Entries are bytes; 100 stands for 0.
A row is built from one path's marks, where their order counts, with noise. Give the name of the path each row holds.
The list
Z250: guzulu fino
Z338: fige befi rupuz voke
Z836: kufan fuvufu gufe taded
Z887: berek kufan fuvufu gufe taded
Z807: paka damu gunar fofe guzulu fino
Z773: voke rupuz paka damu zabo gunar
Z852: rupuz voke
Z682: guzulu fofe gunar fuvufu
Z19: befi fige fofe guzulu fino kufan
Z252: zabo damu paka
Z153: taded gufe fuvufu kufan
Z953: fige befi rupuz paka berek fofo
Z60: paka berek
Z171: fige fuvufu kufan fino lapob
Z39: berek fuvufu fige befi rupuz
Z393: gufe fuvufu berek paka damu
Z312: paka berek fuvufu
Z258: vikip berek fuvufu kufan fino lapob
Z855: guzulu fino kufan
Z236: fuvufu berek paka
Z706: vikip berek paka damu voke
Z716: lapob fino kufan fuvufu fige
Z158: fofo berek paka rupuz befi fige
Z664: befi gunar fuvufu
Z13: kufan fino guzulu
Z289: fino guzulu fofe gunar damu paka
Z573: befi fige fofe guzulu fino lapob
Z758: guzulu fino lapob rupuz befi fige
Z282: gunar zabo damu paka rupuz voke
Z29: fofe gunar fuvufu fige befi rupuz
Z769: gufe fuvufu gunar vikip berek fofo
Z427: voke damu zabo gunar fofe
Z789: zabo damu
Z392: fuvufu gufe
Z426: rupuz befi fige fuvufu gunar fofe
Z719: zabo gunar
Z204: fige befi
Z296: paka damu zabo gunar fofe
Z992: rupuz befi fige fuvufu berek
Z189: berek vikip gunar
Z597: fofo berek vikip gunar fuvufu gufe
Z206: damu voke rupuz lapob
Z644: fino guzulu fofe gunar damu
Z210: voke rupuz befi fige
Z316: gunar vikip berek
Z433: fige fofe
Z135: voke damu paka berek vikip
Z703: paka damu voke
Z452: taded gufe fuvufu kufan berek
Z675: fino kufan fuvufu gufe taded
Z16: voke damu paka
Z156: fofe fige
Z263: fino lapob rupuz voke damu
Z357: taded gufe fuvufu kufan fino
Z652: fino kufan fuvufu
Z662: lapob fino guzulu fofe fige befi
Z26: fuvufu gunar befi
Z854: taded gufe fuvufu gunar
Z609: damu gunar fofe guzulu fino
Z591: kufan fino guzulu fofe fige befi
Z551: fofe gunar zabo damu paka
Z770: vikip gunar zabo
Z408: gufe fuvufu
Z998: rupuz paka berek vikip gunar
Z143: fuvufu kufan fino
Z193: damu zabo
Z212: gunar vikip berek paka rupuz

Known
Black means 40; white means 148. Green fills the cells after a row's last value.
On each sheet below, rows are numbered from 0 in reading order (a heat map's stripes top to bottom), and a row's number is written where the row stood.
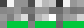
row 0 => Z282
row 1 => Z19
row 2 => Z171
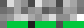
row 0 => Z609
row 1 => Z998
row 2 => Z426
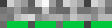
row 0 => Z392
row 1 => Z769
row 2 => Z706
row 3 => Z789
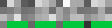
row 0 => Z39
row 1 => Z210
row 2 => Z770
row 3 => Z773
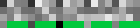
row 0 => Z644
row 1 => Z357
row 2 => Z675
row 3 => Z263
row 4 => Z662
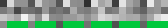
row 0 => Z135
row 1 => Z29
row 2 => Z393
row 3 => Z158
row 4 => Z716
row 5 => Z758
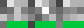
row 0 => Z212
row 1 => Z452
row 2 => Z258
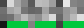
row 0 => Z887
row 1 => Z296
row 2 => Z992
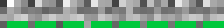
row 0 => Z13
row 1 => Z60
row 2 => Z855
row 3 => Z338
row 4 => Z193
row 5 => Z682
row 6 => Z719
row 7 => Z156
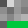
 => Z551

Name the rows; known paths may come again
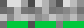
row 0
Z316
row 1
Z408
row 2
Z204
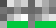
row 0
Z573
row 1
Z807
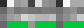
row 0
Z171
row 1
Z16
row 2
Z143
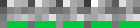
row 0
Z258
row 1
Z189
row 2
Z852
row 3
Z13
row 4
Z609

